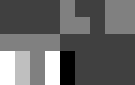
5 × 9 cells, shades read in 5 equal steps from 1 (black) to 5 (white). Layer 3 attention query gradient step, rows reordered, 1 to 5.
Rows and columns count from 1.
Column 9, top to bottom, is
3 3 2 2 2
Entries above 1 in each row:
9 9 9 8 8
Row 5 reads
5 4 3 5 1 2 2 2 2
